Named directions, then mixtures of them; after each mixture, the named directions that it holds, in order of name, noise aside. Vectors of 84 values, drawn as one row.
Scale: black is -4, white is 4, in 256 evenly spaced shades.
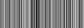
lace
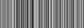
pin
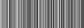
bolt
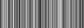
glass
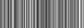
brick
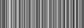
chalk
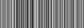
pin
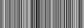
lace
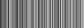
bolt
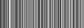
bolt, chalk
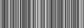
glass, lace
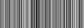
lace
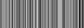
brick, glass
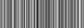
bolt, brick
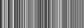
brick, glass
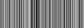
lace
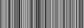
glass, lace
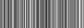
brick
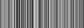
glass, pin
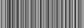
chalk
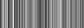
brick, glass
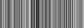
brick, lace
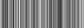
glass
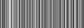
chalk, pin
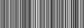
lace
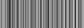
chalk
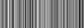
brick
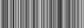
glass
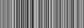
pin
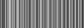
chalk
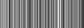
bolt, glass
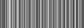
chalk
